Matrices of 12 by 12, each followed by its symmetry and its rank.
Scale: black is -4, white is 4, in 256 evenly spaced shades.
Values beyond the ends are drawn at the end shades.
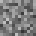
neither, full rank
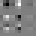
neither, rank one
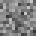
neither, full rank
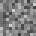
neither, full rank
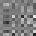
neither, rank two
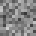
neither, full rank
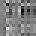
neither, rank two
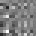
neither, rank two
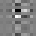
neither, rank one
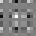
symmetric, rank one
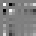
symmetric, rank one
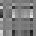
neither, rank one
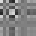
symmetric, rank one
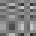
neither, rank one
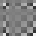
symmetric, rank one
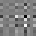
neither, rank one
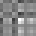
symmetric, rank one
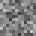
neither, full rank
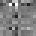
neither, rank two
